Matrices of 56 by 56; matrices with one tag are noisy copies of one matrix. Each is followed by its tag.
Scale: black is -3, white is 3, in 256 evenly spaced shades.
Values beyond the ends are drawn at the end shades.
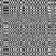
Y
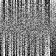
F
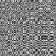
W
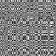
W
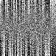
F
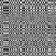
Y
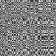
W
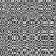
W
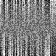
F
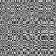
W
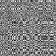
W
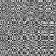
W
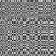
W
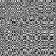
W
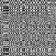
Y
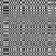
Y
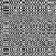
Y
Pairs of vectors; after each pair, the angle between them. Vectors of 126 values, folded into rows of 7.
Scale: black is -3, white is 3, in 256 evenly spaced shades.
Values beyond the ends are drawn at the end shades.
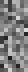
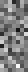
nearly opposite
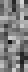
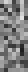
partly aligned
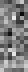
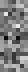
orthogonal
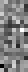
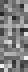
nearly opposite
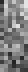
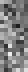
partly opposed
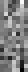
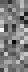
orthogonal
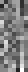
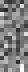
partly aligned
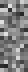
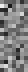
nearly opposite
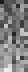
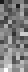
nearly parallel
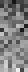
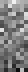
nearly opposite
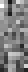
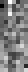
nearly opposite
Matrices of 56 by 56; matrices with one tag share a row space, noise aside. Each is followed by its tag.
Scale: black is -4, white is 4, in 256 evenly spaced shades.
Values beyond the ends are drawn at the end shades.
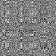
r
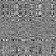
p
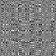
p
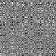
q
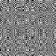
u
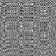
r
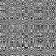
q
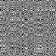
q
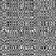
r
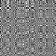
u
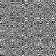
q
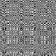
r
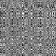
q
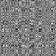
p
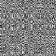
q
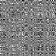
q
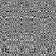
r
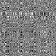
r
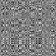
p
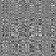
p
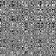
q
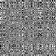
q
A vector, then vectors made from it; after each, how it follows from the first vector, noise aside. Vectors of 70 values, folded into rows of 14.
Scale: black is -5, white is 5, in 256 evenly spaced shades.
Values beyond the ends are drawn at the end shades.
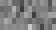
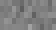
shrunk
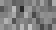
copied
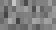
wrapped around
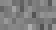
shrunk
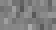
shrunk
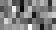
scaled up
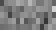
wrapped around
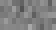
shrunk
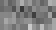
sign-scrambled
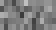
reversed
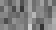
sign-scrambled
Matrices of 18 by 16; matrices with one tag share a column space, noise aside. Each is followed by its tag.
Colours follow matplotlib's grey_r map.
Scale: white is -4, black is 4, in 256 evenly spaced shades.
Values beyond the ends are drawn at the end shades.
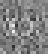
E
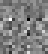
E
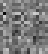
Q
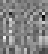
Q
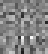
Q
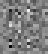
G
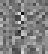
Q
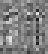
Q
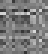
G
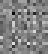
G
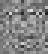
G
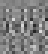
E
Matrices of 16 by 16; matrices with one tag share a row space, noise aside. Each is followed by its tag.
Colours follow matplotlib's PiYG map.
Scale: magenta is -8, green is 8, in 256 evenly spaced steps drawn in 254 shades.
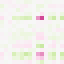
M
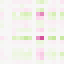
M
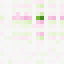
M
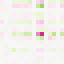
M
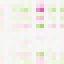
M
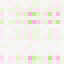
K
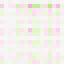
K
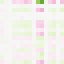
M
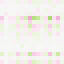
K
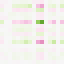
M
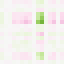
M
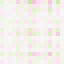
K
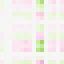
M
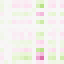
M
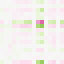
M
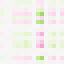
M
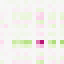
M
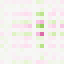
M
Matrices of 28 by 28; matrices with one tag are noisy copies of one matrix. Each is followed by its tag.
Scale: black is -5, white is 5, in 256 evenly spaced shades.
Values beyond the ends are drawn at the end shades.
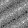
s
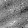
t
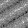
s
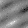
t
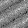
s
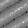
s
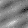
t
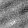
t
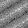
s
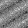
s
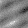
t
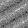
s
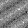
s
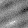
t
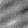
t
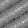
s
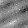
t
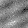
t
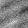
t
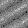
s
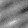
t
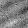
t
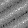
s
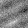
t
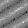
s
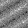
s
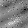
t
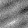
t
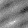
t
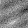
t
